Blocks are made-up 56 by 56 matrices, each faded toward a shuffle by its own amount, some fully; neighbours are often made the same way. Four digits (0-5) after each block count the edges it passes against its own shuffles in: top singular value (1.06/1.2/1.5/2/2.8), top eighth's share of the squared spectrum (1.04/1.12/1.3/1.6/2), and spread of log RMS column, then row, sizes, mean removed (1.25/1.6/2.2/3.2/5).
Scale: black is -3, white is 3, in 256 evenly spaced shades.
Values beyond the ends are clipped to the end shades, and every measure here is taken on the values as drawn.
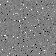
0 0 0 0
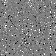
2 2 1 0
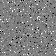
0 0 0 0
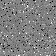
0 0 0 0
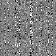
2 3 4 0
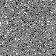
2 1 0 1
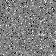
0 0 0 0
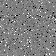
2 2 0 0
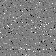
2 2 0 0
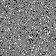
1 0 1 0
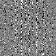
2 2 3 0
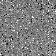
1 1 2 0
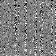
1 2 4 0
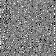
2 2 2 0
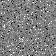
0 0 1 0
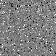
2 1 0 0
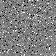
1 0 0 0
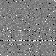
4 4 0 2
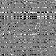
4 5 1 3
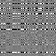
5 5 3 4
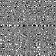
4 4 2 2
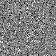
1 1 2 0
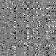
4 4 2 2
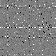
4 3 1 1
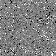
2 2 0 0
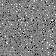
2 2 0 0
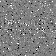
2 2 0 1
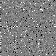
3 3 1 1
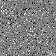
2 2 0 1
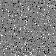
2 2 0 0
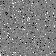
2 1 0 0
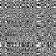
4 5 3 3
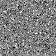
2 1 0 0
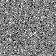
1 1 0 0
